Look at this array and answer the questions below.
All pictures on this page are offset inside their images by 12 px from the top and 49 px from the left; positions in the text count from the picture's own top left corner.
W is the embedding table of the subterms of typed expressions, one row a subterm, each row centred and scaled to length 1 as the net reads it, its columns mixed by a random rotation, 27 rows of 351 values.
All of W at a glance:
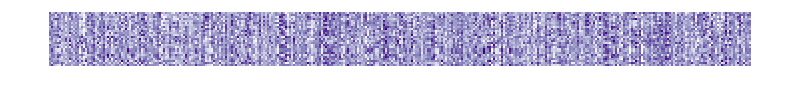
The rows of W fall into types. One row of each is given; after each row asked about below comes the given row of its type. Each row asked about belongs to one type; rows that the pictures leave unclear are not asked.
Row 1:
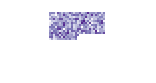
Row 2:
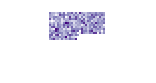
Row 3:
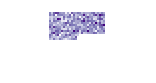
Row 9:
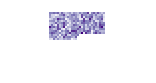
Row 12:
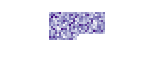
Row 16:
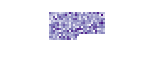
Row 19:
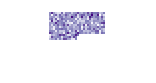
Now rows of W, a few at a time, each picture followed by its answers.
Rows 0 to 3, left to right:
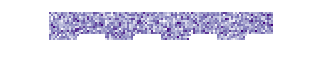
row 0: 16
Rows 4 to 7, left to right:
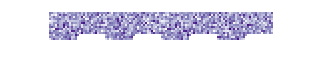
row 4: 2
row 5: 1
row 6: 2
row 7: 12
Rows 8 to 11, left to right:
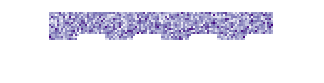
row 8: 2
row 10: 16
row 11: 3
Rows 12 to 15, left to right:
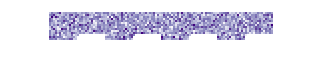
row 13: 16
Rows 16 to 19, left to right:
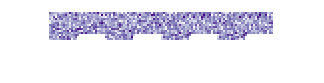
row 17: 3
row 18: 19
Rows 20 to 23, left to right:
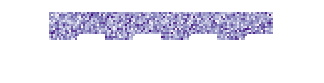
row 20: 19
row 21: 12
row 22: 12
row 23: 16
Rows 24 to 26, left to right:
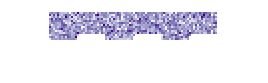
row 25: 9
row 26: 19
